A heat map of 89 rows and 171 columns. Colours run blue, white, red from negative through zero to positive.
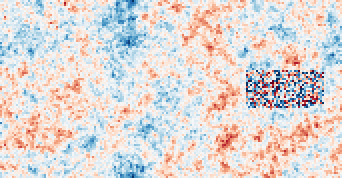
Slope: none. Odd patch: rougher, in the middle right. Mirror symmetry: none. Grain: blotchy. Roughest part: middle right.
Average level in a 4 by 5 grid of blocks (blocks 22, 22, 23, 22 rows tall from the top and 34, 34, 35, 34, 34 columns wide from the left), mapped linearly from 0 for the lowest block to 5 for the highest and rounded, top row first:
10332 | 22332 | 43143 | 31254
